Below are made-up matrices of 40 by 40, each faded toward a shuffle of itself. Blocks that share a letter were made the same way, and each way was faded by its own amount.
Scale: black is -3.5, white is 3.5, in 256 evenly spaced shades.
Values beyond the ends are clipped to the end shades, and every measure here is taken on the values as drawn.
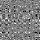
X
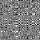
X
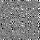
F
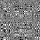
X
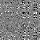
F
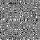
F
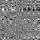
X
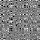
X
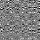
X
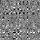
X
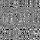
X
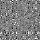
F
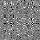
F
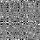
X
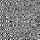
X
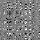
F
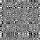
X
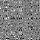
F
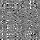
F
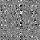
F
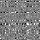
X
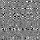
X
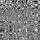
X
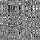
X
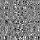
F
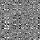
X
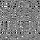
X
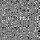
F
